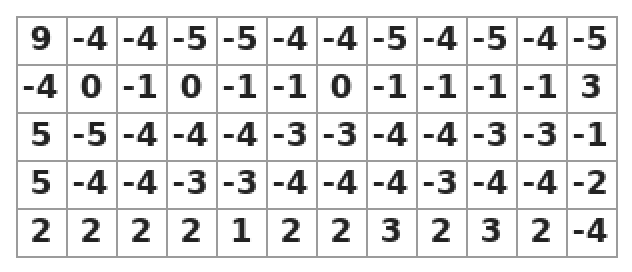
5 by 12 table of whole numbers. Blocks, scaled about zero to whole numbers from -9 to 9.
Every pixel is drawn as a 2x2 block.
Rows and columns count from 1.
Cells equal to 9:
1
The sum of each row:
-40 -8 -33 -34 19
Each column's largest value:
9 2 2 2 1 2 2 3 2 3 2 3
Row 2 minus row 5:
-6 -2 -3 -2 -2 -3 -2 -4 -3 -4 -3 7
